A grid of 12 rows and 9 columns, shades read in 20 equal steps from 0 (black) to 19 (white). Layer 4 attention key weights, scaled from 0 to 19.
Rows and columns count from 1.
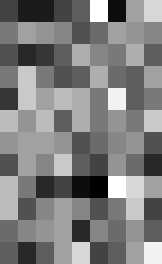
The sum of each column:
107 110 105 116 102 102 123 132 120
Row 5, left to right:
4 15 12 14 13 9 18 7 9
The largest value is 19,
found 2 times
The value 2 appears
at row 1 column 2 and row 1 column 3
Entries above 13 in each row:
2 0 0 1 3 3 0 1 3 2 0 2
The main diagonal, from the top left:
5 12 4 6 13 9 10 8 12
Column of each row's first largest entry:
6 2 5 2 7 9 2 4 7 8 4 9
